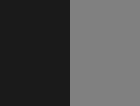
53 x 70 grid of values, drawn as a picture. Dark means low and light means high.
The table splits into one row of 2 panels. Panel 1,1: very low, flat. Panel 1,2: middling, flat.
